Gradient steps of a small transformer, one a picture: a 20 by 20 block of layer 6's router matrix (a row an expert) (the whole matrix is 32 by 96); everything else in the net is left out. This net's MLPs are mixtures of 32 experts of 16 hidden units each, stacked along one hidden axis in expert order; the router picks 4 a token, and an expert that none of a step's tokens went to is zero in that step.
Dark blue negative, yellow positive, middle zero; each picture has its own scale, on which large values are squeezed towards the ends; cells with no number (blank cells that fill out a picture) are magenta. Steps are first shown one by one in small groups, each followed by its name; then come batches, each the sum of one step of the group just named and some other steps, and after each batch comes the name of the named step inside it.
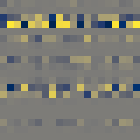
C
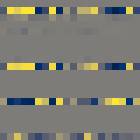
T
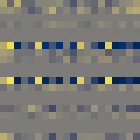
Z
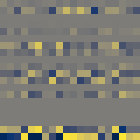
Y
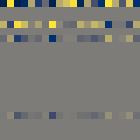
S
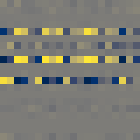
Z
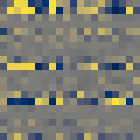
T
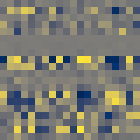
T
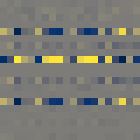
Z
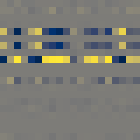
Z
